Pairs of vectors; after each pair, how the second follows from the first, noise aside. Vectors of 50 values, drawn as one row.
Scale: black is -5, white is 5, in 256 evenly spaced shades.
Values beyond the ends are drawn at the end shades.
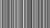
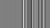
partly zeroed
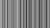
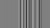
partly zeroed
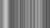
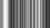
scaled up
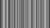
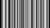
scaled up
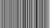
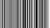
scaled up
